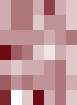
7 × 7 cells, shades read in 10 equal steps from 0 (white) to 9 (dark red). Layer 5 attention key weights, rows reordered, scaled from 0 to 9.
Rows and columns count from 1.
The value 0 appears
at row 7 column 2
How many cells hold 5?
10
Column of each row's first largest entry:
5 2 7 1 6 1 4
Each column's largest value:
9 6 5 9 7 5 5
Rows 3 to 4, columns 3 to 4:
4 4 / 5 2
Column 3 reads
5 5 4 5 3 5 2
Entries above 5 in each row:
1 0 0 2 0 1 2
